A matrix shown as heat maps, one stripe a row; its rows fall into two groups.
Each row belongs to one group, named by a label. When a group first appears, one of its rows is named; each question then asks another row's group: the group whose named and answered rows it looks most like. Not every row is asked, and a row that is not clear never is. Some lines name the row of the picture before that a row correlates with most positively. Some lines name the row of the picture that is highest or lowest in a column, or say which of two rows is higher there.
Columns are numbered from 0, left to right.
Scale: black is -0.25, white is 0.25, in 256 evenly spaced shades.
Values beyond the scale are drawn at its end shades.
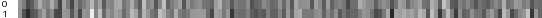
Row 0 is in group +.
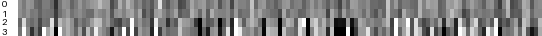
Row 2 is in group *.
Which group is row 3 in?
*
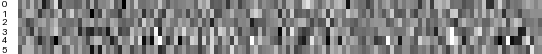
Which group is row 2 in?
+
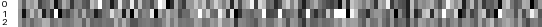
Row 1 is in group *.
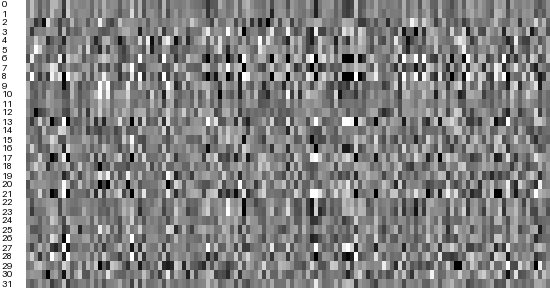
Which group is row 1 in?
*
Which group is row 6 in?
*
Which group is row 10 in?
+
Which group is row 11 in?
+
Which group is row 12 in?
+
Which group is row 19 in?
+
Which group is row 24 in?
*
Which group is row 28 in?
*
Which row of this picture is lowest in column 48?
10
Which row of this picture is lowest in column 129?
8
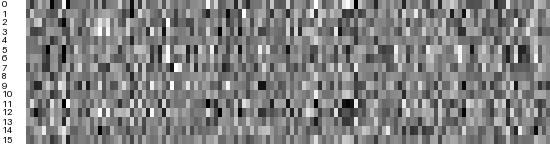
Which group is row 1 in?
*
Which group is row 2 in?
+
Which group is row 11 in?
*
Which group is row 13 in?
*
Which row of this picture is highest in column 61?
0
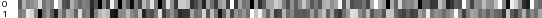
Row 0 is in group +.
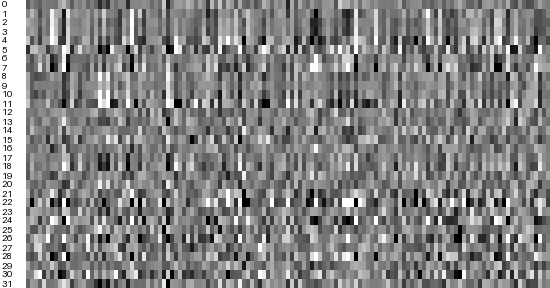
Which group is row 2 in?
*
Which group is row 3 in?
*
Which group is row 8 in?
+
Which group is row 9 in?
+
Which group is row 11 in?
+
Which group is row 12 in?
+
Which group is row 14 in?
*
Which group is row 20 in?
+
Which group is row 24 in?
*
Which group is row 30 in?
+
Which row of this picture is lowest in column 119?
22
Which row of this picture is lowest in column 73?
4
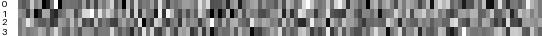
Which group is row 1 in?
+
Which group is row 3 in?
+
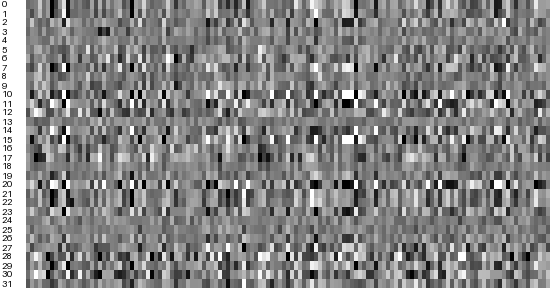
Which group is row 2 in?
*
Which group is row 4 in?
*
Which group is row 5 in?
+
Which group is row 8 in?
+
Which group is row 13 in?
+
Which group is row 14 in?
*
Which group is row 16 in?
+
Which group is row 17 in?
+
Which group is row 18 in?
+
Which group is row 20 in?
*
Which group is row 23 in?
*
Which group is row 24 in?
+
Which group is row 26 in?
*
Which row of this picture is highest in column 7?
20
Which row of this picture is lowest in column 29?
20
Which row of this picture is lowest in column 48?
17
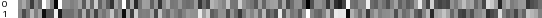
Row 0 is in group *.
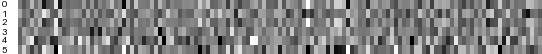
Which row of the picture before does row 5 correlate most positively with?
0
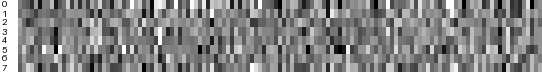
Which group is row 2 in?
+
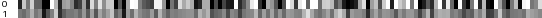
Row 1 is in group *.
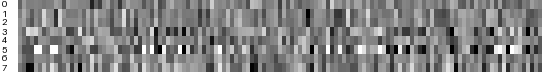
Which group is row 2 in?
*
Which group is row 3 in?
+
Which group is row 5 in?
+
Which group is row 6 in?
+
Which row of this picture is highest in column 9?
5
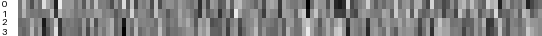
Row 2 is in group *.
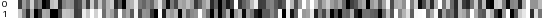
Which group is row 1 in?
+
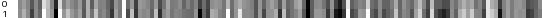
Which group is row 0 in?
*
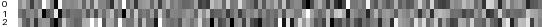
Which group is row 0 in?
*
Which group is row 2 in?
+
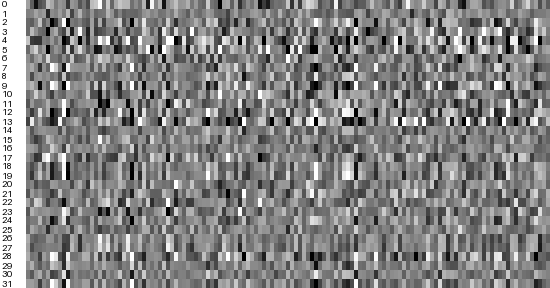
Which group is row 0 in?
+
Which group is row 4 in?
+
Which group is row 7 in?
*
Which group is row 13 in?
*
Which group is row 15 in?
+
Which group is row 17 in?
+
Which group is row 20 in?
+
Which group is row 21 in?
*
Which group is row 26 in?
+
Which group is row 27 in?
+
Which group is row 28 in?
*
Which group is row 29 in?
*
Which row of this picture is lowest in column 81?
13
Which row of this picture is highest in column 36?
4
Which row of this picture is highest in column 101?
3
